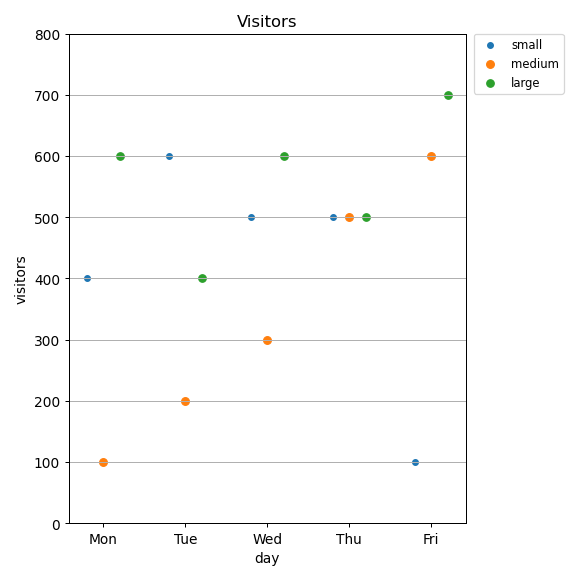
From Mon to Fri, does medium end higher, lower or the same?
higher
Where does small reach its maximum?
Tue
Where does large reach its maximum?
Fri
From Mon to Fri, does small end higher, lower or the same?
lower
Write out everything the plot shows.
Title: Visitors
x-axis: day, ticks Mon Tue Wed Thu Fri
y-axis: visitors, ticks 0 100 200 300 400 500 600 700 800
Legend: small, medium, large
Values:
small: 400 600 500 500 100
medium: 100 200 300 500 600
large: 600 400 600 500 700
